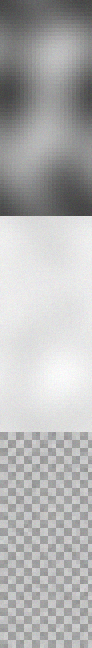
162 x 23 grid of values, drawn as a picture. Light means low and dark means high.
The table splits into 3 rows of 1 panel. Panel 1,1: middling, smooth, strong in contrast. Panel 2,1: very low, smooth, faint in contrast. Panel 3,1: low, checkered.
